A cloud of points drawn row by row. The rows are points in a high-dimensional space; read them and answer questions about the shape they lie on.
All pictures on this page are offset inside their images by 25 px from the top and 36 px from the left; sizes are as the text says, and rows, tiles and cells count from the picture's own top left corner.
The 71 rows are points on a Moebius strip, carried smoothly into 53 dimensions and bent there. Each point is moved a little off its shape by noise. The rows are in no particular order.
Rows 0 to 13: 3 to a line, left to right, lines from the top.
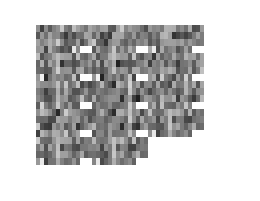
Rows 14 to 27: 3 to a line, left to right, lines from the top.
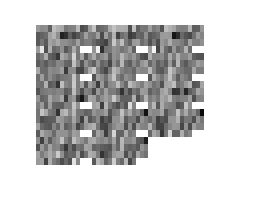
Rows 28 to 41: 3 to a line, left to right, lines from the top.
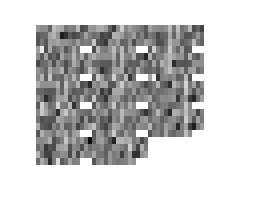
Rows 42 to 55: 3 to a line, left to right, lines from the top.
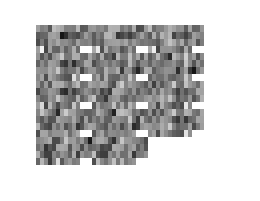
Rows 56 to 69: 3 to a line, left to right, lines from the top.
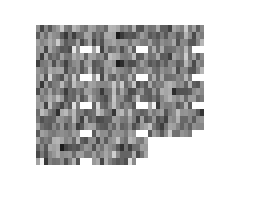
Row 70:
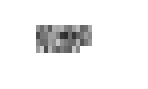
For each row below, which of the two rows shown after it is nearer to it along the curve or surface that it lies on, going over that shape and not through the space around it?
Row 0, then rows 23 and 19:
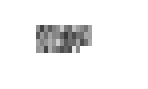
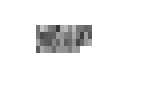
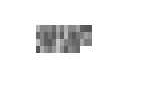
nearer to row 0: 23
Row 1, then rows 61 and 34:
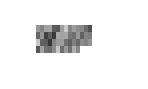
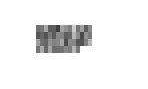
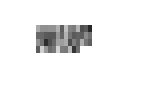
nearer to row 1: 34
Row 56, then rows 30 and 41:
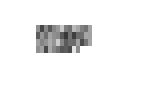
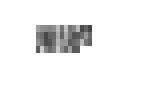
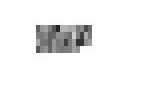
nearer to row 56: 41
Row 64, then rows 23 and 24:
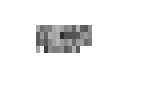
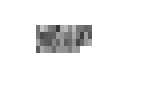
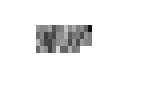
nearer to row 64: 24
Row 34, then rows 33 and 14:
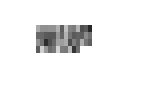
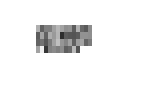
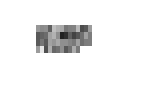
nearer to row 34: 33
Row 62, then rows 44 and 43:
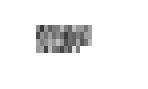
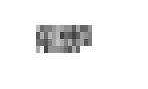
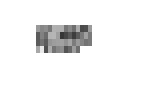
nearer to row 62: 43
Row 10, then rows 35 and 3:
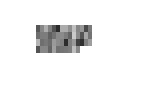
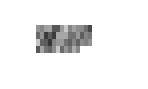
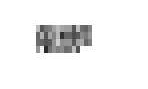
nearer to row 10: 35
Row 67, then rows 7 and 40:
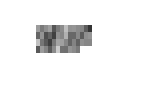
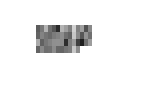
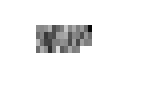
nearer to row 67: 40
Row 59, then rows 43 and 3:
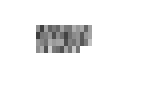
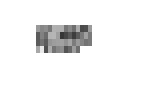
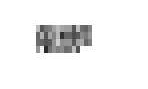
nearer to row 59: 43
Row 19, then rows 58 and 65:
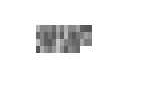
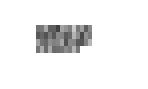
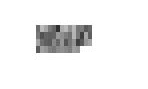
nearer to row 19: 65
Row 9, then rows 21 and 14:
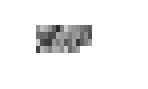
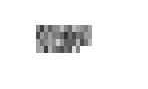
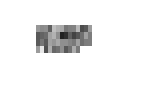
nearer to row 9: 21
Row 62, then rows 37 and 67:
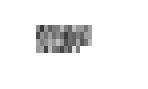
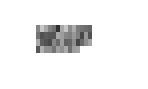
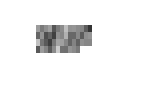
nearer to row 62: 37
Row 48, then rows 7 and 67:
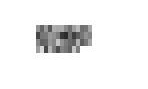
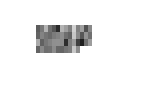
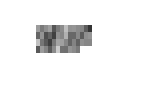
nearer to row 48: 7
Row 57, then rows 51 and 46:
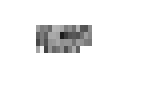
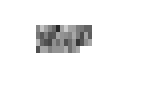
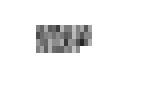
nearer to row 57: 46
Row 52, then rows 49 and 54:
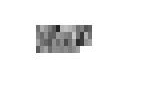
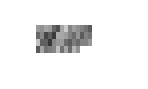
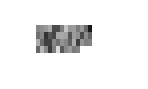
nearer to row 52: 49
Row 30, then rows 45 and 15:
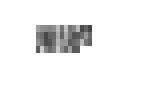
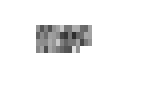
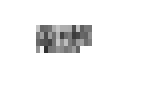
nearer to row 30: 15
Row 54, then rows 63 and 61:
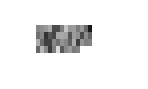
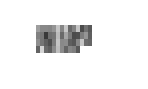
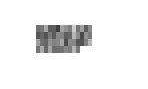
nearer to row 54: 63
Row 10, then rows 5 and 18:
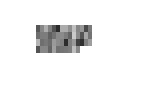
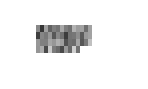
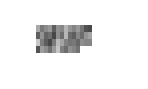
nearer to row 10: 5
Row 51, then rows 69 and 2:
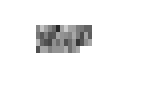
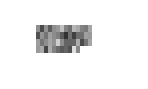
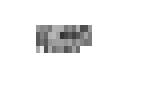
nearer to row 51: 69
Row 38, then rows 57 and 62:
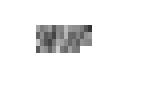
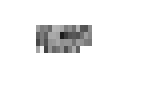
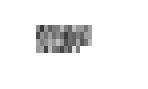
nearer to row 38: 57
